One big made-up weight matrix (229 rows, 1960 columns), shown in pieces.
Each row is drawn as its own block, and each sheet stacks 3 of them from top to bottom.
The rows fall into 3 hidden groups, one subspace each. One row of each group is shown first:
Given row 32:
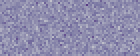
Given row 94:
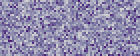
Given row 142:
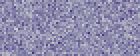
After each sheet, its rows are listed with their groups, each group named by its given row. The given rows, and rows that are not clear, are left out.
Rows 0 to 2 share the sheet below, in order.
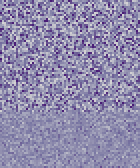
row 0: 32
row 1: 32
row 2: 94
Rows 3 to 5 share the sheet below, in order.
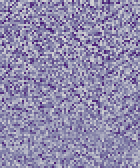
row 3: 94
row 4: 94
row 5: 94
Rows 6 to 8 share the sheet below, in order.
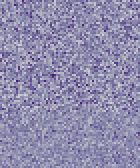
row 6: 142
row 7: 32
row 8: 32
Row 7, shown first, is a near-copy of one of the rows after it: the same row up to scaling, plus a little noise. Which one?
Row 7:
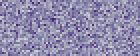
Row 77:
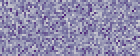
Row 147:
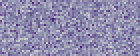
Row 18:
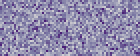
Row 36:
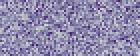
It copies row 147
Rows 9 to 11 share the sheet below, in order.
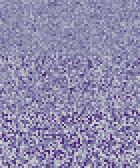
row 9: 142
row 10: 32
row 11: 32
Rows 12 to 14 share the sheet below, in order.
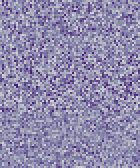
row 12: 32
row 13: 142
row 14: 94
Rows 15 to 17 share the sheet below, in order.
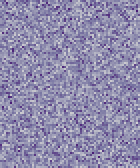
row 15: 94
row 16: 94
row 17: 94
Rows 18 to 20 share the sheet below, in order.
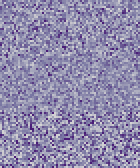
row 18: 32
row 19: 142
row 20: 142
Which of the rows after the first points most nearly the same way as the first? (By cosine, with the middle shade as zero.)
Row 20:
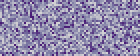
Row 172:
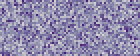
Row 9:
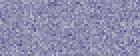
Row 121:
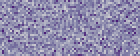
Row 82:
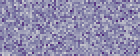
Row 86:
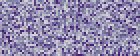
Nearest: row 172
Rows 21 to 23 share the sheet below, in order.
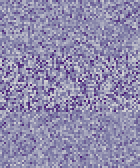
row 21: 94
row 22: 32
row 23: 142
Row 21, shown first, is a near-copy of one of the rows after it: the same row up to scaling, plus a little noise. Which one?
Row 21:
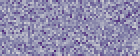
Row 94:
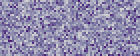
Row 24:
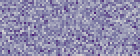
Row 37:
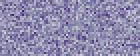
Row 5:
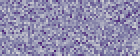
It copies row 5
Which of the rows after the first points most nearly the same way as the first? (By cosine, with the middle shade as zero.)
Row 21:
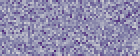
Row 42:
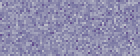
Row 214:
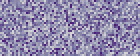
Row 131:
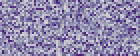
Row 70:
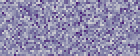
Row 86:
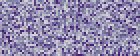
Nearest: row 131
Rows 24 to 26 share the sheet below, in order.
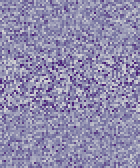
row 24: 94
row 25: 32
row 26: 32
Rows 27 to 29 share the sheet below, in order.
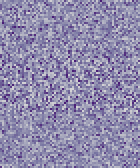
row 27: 32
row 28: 32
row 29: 142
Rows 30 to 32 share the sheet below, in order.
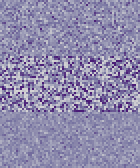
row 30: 32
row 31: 94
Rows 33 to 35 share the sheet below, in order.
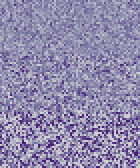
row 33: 142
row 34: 94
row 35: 32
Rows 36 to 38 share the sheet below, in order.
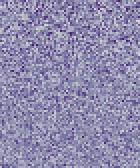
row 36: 32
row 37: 94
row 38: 142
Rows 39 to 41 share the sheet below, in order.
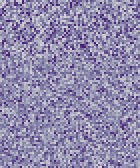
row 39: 142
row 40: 142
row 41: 94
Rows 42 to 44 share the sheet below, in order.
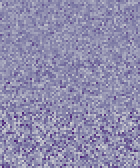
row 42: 32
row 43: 32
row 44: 142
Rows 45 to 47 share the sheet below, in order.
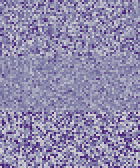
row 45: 32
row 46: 142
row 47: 142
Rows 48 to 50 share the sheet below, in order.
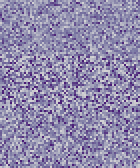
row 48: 142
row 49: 94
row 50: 32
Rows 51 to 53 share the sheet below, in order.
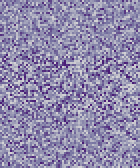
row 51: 32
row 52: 94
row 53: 94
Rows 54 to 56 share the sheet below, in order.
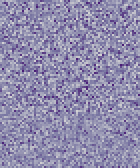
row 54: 94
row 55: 94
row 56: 94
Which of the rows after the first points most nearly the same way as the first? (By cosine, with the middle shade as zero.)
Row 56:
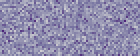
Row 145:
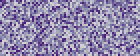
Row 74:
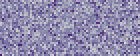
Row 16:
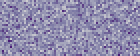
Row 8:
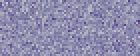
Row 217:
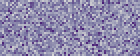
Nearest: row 16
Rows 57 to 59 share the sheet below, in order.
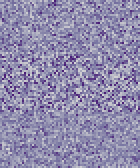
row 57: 142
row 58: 94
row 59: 94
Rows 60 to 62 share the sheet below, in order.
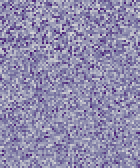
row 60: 32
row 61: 142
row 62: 32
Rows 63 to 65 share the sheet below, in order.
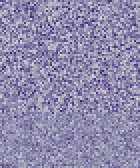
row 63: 142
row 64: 142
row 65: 142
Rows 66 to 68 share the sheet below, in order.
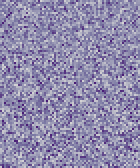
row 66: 94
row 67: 142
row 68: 142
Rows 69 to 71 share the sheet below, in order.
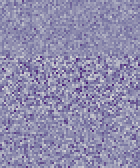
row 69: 142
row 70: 94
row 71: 94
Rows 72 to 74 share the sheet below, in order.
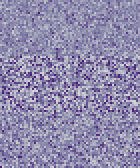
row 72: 32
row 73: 94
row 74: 142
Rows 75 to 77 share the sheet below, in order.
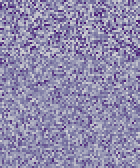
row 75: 32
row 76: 32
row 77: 32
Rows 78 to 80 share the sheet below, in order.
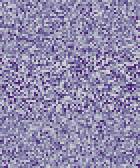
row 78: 32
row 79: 94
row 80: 32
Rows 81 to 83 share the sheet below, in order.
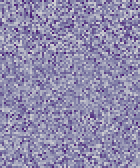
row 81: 142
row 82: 142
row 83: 94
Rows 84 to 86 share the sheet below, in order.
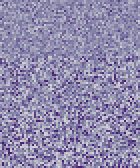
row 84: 32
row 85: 32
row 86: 94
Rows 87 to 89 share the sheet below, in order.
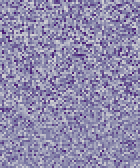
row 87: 94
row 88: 142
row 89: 94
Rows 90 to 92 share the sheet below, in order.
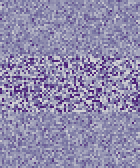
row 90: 32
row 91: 94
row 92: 32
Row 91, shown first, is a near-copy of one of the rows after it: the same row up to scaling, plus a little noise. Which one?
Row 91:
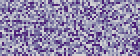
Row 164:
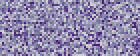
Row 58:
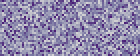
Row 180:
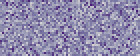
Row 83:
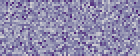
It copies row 164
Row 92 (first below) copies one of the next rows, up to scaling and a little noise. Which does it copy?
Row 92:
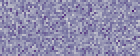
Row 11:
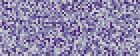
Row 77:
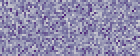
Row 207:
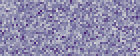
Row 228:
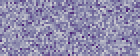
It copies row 77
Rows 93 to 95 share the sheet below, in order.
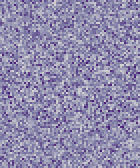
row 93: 142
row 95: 94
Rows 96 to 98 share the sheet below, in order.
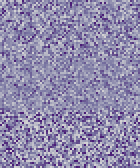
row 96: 142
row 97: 142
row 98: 94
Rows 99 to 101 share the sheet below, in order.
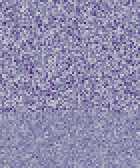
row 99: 32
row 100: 142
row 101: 32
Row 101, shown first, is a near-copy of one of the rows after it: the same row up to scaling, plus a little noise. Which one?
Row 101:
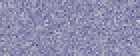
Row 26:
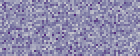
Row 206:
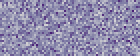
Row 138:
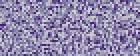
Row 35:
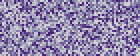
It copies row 206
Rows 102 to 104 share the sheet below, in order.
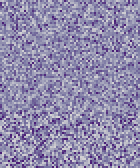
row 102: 32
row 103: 32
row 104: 142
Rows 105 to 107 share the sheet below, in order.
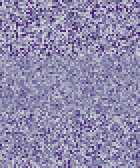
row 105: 32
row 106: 32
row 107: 94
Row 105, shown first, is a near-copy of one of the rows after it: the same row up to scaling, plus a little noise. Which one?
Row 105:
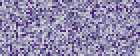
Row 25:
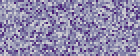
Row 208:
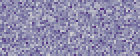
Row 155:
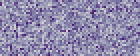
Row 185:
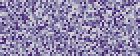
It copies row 155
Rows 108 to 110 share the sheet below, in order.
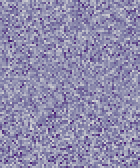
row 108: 94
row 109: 94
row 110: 142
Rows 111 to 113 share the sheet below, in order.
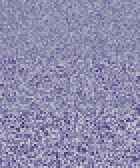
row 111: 32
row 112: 32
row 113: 94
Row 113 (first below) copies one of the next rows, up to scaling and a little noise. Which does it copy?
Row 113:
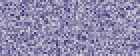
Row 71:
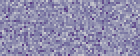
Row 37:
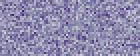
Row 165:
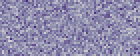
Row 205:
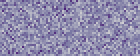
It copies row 37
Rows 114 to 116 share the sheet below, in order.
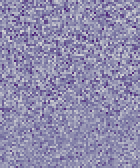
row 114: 94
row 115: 142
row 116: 94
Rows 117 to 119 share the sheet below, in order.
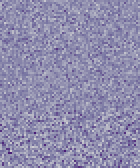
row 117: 32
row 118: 32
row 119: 94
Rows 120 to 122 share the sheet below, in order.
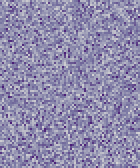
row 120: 94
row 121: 94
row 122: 32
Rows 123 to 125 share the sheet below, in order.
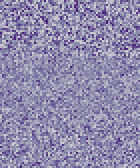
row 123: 94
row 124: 142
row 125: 32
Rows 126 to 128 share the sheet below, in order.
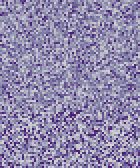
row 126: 32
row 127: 94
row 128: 94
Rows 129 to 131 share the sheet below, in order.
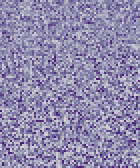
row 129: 94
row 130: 142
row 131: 94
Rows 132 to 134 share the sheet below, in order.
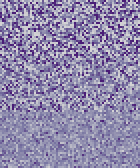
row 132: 142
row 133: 94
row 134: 32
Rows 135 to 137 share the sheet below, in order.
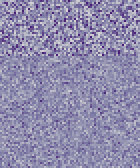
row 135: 94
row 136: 142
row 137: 94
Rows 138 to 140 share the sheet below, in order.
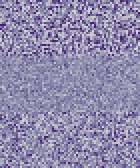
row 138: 32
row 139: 94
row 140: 32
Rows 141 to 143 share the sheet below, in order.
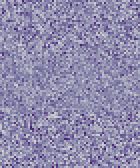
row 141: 142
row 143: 142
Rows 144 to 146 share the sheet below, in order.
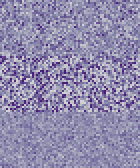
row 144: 142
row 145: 142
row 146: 142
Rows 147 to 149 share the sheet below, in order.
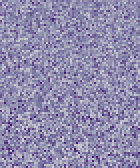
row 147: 32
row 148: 142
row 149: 94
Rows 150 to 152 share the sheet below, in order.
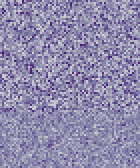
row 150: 142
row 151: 142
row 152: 32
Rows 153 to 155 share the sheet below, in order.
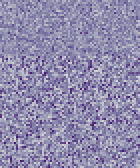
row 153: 32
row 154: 32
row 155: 32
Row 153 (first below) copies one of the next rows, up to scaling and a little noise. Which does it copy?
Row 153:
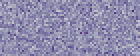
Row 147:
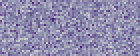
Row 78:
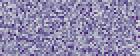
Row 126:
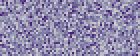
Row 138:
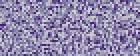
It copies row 78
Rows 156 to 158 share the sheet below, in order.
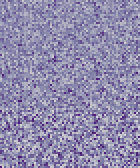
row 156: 142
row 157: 142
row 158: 142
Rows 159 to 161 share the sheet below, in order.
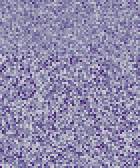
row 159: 142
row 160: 142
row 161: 142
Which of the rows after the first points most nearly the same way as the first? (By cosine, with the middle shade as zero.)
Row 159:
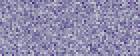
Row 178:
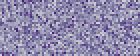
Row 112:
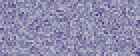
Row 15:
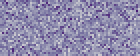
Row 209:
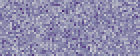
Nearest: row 178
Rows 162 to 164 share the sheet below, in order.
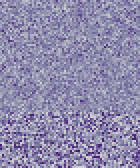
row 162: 94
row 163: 142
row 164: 94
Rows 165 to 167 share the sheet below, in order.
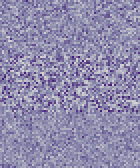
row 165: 94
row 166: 94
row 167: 142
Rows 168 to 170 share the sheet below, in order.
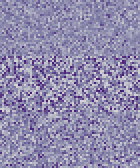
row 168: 94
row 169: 142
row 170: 142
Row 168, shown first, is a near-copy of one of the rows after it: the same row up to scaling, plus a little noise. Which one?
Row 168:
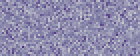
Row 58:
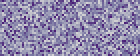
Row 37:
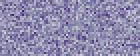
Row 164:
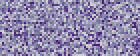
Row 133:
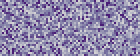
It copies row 133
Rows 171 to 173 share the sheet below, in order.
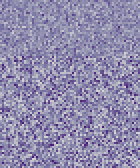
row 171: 32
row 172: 142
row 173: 32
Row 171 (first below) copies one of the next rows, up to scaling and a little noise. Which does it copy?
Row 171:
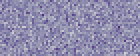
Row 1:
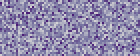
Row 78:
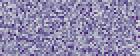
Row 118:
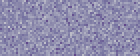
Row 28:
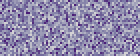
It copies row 28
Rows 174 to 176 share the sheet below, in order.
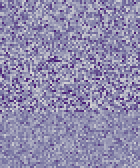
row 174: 32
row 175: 142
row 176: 32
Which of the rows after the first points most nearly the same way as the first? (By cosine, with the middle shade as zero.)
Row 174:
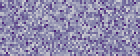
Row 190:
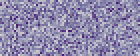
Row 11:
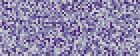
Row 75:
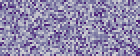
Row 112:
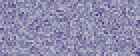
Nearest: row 75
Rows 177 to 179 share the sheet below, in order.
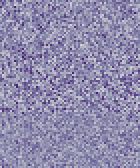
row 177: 142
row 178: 142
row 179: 142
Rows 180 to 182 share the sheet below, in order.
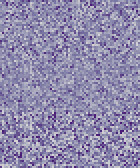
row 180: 94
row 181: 142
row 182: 142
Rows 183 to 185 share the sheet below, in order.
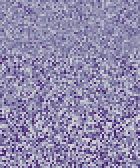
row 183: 94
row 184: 142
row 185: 32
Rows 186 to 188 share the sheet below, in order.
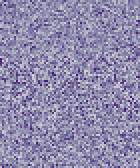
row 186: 32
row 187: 32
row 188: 142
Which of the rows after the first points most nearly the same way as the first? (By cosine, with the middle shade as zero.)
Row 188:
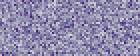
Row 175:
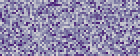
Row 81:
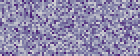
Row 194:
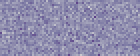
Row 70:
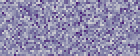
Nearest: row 81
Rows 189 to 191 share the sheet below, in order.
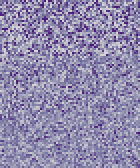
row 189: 32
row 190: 32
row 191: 32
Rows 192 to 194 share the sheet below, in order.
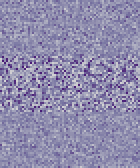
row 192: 94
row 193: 32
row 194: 94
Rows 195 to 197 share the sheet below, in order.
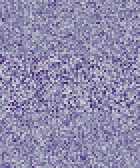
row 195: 142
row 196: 142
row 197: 142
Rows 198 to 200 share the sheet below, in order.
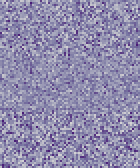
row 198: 94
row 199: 142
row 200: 142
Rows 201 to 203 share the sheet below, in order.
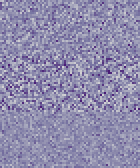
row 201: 32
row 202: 94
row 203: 142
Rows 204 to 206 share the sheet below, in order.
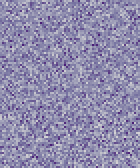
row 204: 94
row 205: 94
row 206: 32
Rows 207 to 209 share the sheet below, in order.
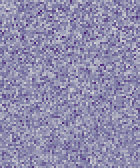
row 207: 32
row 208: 32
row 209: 142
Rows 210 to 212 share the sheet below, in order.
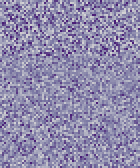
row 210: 32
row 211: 32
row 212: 142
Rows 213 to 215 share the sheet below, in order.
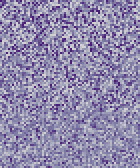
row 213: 142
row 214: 32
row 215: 32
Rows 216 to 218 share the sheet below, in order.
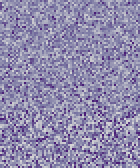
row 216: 32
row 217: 94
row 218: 32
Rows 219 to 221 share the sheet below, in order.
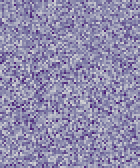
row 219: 142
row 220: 142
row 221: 142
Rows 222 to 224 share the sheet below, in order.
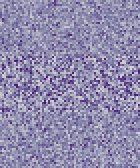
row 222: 142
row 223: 142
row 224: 32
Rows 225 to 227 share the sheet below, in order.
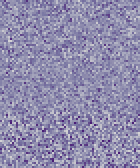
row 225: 94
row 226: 94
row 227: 32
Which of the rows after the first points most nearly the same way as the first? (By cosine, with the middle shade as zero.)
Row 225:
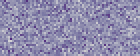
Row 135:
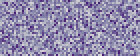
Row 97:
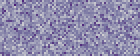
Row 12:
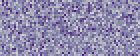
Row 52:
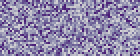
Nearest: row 52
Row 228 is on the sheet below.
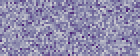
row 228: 32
